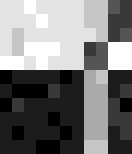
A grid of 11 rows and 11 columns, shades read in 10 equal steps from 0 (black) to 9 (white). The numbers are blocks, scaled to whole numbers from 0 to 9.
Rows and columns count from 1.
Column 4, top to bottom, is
8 9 8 9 9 1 0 1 1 1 0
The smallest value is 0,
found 12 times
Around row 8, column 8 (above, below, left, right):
6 6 1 6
